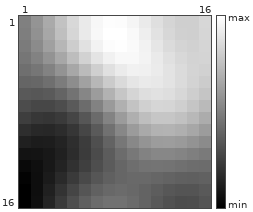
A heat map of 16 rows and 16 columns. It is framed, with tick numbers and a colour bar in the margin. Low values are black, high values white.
Ninth with the lowest average: bottom left. Lone odd cells: none. Ninth with the highest average: top middle. Slope: up to the top right. Calmest part: top right. Roughest part: centre.
